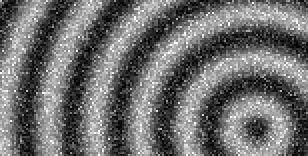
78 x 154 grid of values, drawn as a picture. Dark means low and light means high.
Rings spread out from the bottom right. No row or column stands out. No overall slope runs across the table. No seam splits the table. The halves do not mirror each other.
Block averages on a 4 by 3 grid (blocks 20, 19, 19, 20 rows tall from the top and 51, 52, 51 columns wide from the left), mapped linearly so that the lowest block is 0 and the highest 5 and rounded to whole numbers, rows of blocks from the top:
325
334
430
433
